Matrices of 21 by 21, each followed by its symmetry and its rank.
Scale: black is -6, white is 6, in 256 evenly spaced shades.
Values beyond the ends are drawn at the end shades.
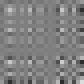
symmetric, rank one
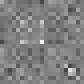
symmetric, rank three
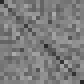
symmetric, full rank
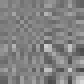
symmetric, rank three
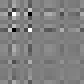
symmetric, rank one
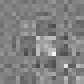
symmetric, rank three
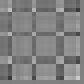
symmetric, rank one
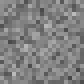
symmetric, full rank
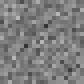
symmetric, full rank
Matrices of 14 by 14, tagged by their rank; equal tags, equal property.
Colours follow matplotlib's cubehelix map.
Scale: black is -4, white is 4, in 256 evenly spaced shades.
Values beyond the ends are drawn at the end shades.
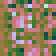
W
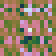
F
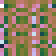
F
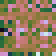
W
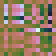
F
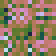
W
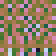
F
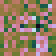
W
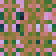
F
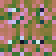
W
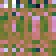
F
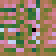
W
